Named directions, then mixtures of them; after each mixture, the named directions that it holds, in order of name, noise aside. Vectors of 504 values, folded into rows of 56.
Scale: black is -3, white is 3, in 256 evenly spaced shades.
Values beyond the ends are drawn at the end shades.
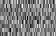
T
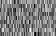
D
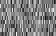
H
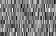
D, H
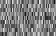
H, T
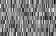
H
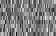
H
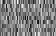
D, T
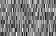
D, H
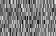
H, T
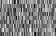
D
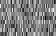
H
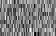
D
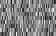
H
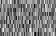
D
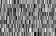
D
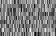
D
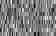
D, H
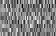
T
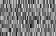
T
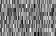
D, H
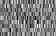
T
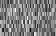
D, T
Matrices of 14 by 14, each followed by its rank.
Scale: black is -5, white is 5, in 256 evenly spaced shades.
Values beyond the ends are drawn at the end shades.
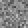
full rank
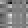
one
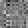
three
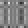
one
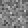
full rank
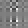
one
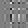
one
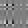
one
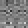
three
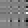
one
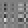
one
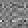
three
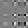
one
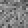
full rank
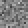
full rank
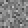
full rank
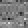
three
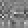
three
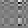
one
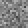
full rank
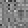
three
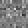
three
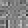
three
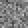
full rank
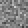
full rank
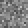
full rank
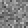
full rank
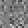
three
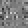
three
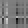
one
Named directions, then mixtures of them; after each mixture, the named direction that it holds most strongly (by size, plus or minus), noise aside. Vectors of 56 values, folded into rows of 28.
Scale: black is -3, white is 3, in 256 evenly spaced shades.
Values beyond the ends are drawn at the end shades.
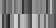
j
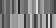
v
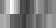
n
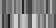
j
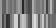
j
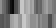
n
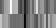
n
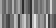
j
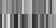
j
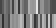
v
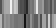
n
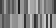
v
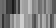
n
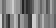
j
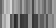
j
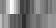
n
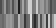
v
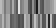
v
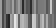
j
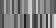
v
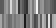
v
